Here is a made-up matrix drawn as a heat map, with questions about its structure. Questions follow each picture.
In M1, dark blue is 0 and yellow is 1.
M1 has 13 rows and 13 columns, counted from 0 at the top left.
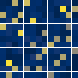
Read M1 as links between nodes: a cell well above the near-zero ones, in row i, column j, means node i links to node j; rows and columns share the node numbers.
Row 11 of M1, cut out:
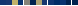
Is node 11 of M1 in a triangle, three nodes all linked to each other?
no
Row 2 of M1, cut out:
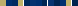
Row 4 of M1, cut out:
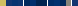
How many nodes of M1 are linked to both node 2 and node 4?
2
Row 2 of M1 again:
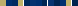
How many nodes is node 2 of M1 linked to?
3
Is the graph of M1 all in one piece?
yes
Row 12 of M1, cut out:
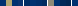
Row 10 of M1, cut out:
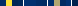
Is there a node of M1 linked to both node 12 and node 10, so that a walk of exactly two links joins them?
yes
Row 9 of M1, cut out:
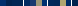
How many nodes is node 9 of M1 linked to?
2
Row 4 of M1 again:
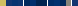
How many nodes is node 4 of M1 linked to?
2
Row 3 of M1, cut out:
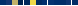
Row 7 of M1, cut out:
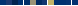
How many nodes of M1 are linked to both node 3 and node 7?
1
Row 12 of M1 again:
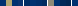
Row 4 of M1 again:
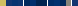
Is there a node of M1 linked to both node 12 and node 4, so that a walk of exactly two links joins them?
no
